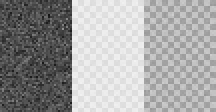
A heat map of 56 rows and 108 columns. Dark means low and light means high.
It is made of 1 by 3 panels. Panel 1,1: low, fine-grained. Panel 1,2: very high, checkered, faint in contrast. Panel 1,3: high, checkered.
